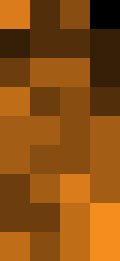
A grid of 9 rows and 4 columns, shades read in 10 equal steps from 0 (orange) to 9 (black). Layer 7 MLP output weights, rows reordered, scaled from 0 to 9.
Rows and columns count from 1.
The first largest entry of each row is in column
4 1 4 4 3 2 1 1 2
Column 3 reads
4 6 3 4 4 4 1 2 2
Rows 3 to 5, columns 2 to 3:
3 3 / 5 4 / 3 4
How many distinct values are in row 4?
4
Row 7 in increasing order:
1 3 3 5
